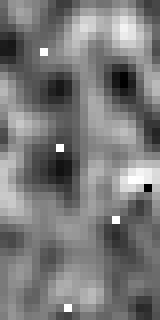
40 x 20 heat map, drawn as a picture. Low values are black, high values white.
Mirror symmetry: none. Grain: blotchy. Lone odd cells: 5, 4 higher and 1 lower than their neighbours. Slope: none. Histogram: bell-shaped.
